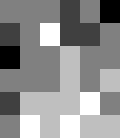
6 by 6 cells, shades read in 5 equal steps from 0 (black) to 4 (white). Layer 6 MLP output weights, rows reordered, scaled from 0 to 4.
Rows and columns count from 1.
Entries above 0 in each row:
5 6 5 6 6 6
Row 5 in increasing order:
1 2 3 3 3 4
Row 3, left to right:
0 2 2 3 2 2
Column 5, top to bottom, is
2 1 2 2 4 3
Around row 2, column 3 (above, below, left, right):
2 2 2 1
